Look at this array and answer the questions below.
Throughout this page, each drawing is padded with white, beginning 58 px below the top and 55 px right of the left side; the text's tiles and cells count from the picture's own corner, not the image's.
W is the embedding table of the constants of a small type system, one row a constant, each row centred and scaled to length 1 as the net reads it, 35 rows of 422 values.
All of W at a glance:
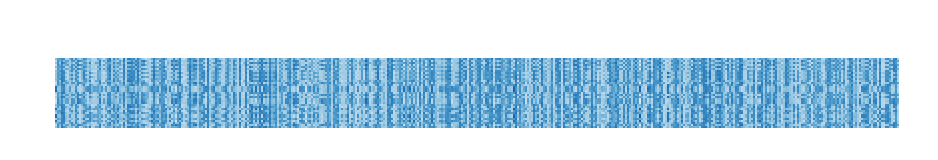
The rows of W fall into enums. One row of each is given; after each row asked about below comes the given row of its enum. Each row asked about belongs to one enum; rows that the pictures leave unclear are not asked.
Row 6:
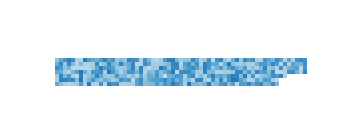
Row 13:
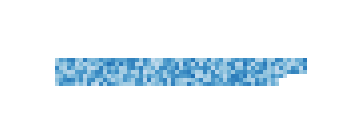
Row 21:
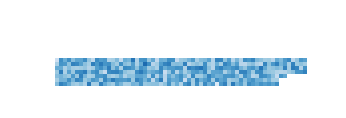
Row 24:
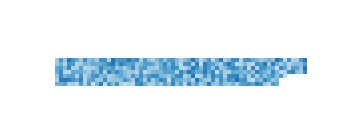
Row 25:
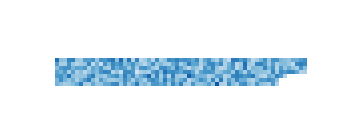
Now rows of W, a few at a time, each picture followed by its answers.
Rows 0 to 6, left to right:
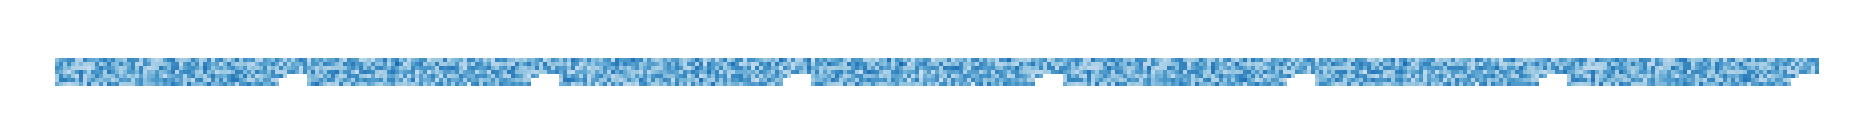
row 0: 6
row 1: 21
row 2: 24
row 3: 21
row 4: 6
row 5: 21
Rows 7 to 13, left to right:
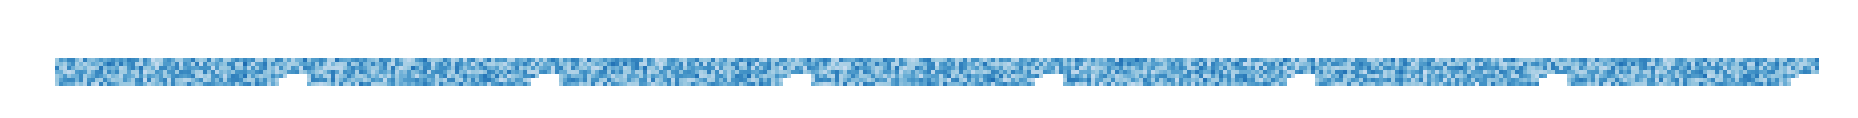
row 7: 13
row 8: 6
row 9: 13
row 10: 6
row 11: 24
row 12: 21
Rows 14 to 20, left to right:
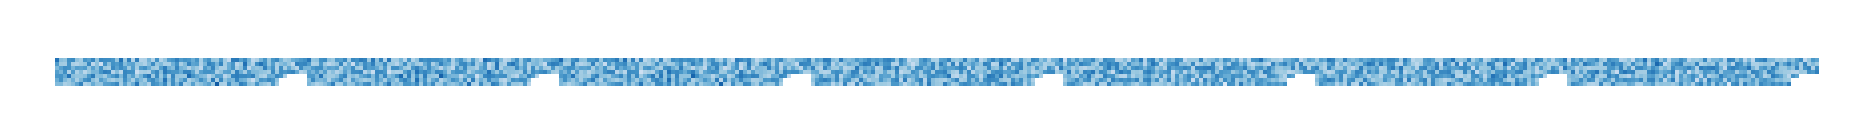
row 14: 25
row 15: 25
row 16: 25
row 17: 13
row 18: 21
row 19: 13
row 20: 21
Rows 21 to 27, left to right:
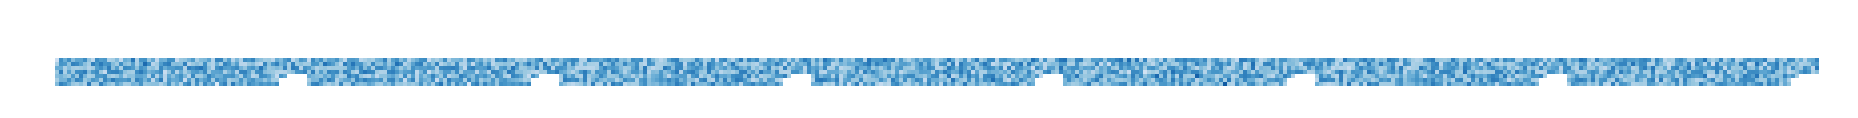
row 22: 21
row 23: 6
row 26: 6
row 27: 13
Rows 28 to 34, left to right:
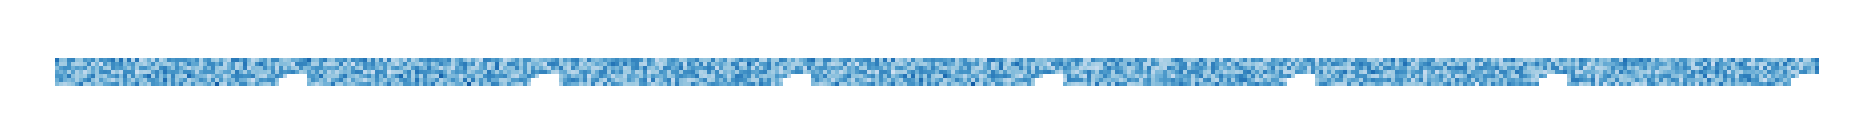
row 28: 25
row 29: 25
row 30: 13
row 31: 25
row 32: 6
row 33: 21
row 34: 24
